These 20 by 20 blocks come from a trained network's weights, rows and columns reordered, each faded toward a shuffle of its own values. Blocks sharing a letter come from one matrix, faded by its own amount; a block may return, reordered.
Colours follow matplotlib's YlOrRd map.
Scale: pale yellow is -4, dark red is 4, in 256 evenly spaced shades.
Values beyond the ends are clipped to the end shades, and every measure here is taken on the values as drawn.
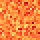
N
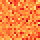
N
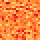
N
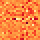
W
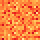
N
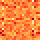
W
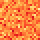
N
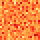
N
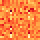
W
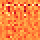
W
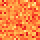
N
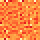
W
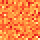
N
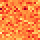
N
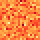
N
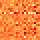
W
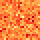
N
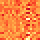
W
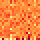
W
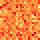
N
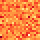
N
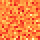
N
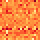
W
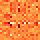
W
